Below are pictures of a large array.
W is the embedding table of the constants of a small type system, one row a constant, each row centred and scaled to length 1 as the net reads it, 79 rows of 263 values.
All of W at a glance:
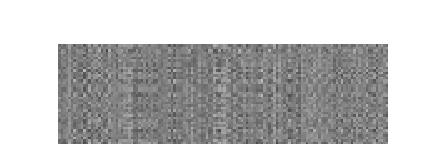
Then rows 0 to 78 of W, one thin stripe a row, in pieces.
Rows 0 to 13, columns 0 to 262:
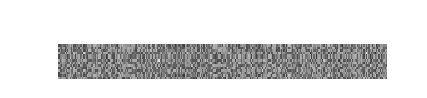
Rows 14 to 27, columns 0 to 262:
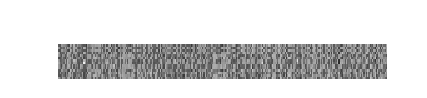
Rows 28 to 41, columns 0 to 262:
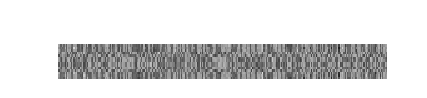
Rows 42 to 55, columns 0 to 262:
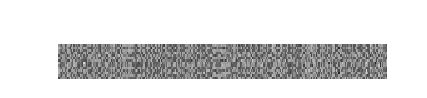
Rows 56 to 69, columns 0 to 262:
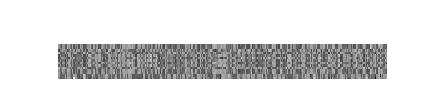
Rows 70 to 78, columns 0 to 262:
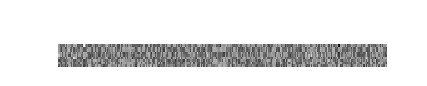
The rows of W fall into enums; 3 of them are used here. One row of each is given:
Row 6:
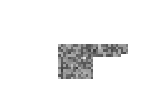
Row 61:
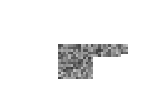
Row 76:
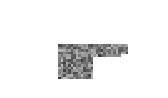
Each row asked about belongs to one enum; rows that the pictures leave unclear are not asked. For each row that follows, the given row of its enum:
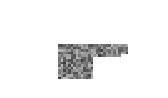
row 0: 76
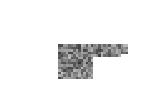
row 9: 61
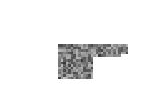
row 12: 76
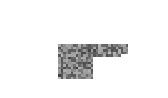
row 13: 6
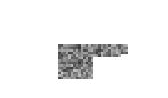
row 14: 61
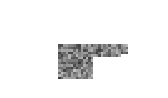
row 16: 61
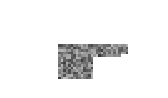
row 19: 76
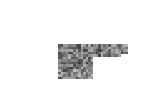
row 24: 61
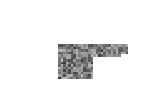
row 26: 76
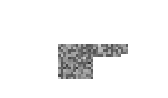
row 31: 6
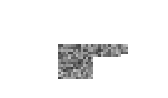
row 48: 61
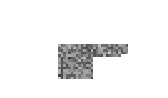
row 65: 6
